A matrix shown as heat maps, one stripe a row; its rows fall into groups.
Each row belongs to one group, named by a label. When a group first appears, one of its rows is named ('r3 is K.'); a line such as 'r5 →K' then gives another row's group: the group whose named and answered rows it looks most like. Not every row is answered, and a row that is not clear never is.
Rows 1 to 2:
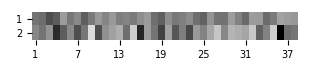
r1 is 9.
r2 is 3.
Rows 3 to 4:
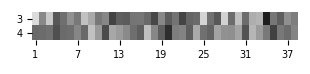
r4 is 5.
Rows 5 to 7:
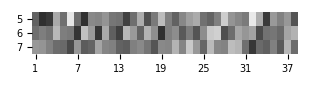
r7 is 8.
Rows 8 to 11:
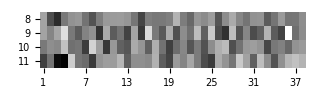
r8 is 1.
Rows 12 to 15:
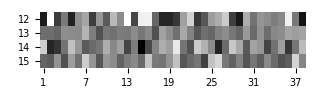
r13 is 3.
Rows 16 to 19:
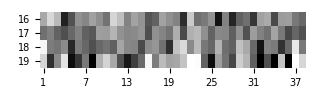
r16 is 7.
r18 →8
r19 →8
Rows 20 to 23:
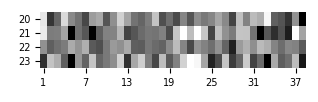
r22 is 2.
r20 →2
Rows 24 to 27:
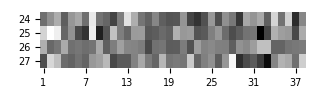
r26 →2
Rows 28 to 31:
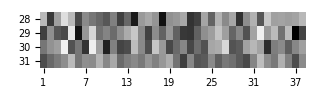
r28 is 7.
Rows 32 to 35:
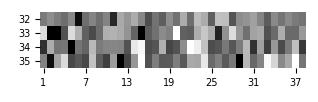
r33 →1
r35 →7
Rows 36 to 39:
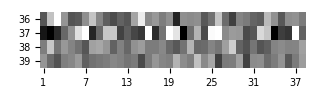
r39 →1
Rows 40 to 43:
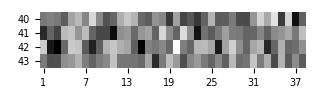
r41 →3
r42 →1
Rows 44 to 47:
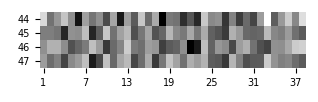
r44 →7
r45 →9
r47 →9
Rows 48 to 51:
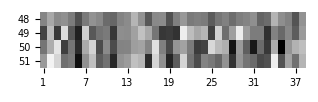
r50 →5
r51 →5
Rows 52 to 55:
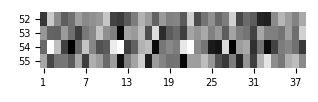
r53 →7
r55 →7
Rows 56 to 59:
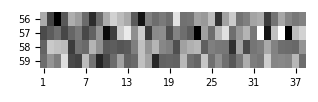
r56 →1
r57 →3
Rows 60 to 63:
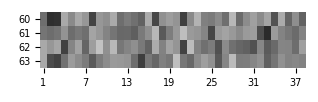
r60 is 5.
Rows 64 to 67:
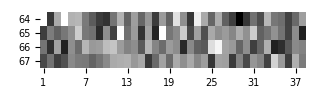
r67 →3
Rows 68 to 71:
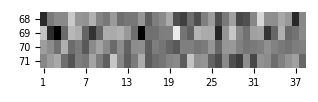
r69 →1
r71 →7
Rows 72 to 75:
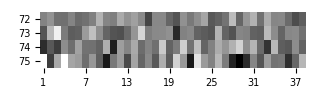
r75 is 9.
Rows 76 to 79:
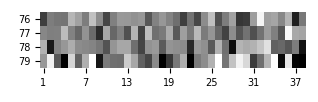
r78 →2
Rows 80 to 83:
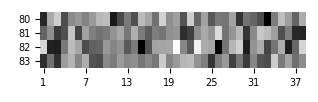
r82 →1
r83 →3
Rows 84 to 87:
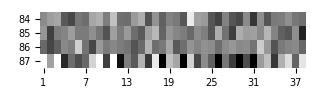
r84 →7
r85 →2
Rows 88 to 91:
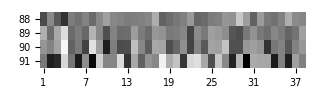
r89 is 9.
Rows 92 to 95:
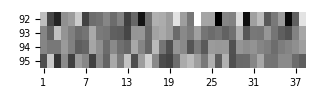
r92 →1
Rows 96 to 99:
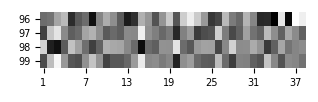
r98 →1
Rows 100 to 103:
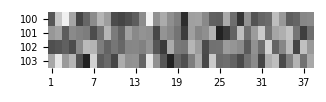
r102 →3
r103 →7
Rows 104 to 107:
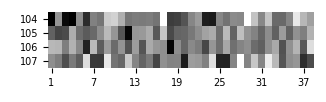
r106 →7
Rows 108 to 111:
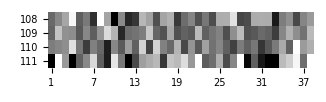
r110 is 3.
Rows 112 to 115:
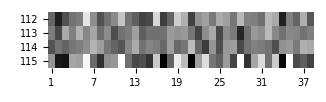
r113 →2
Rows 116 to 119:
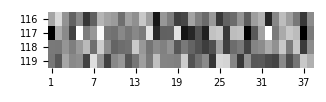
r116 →5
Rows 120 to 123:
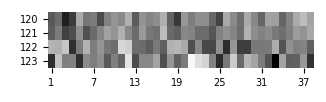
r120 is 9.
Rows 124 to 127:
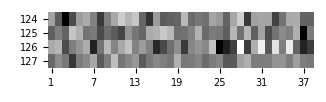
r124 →1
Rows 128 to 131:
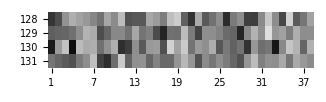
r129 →2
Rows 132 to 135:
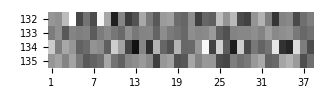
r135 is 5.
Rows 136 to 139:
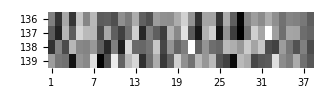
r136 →2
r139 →9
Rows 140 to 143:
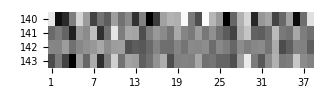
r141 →9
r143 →9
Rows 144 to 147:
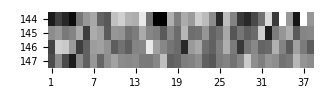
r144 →3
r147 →9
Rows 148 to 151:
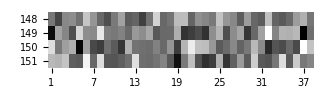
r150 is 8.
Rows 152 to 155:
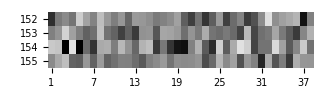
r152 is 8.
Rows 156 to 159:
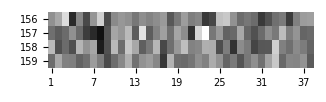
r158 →9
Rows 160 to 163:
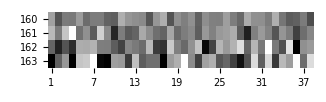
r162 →3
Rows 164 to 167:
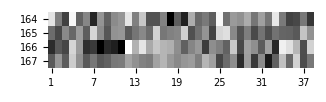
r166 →3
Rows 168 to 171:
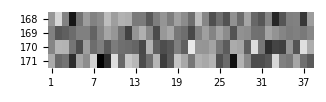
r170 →8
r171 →9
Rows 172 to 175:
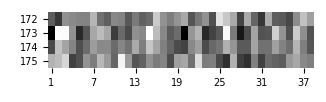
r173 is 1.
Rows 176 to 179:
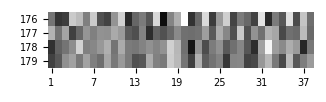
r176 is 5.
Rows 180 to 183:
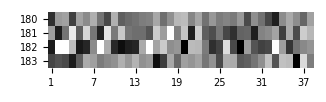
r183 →3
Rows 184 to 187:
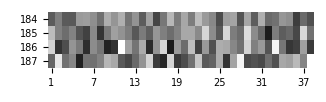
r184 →3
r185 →8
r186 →2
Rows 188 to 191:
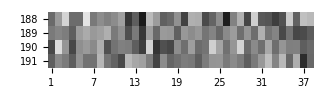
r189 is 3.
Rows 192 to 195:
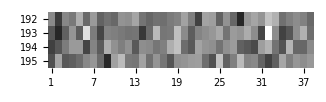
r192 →2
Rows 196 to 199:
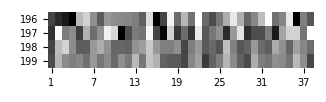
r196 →3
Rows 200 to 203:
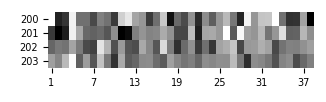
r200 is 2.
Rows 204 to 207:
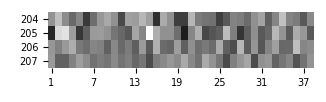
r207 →1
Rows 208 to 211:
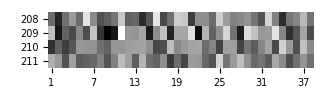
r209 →2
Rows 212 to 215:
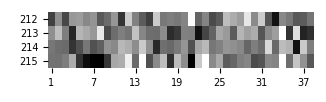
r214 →3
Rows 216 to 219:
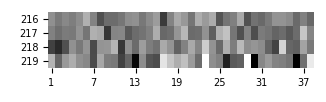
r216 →9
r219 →1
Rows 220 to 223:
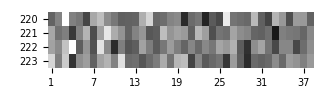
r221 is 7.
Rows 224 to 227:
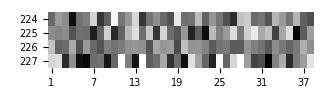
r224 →9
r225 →3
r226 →8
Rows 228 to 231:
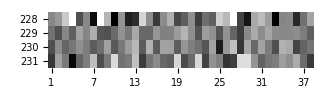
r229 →2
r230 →3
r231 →9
